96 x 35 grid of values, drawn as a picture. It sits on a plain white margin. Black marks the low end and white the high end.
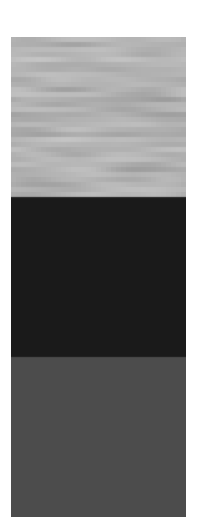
The table splits into 3 rows of 1 panel. Panel 1,1: high, streaked across, faint in contrast. Panel 2,1: very low, flat. Panel 3,1: low, flat.
